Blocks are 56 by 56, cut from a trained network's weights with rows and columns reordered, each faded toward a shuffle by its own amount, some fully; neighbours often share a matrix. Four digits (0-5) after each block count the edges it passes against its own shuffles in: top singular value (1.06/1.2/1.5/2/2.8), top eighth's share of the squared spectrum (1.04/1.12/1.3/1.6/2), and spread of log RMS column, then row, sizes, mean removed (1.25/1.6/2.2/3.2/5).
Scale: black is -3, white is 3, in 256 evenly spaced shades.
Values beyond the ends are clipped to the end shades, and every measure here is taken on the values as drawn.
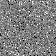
0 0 0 0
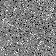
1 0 0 0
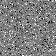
0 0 0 1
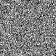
2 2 0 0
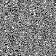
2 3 1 0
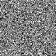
3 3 1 1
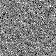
0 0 0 0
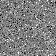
0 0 0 0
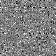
2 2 0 1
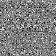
2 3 0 2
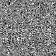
2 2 0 1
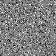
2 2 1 1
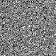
2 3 2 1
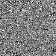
1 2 1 1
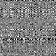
4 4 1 4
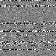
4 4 0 4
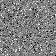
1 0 0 0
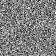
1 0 0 0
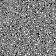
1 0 0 0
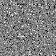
2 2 0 1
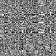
3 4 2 3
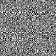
3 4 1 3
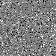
1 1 0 1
